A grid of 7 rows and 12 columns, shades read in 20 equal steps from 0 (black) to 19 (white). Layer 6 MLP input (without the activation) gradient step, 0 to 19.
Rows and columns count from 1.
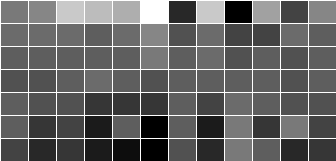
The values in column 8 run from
2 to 15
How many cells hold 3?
4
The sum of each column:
49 44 52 44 47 48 43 48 44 49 43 46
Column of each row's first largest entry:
6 6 6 4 9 9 9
